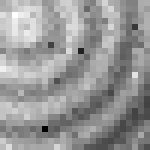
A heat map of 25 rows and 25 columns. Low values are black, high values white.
No single row or column stands out from its neighbours. Rings spread out from the top left. On average the colour sits 60% of the way up the scale. The histogram is bell-shaped. The ninth with the lowest average is the bottom right. Neither half mirrors the other. Values rise toward the top left. The top left is the ninth with the highest average.
